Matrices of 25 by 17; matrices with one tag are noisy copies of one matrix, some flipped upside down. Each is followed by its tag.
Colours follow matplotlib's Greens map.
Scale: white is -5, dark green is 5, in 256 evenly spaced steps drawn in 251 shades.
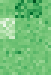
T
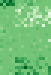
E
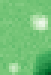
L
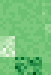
T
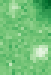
L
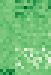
E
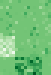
T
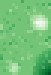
L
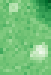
L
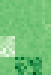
T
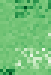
E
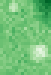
L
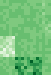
T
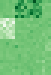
T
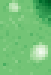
L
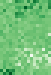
E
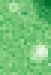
L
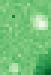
L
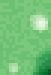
L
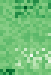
E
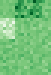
T
